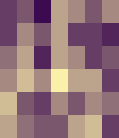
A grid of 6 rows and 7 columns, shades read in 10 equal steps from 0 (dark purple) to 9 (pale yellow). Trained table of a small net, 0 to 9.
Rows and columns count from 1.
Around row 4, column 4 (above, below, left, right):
6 5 5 6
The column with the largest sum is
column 4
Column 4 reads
6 6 6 9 5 3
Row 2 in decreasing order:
6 5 3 2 2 2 1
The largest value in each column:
7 7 5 9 6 7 5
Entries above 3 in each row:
3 2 4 6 4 4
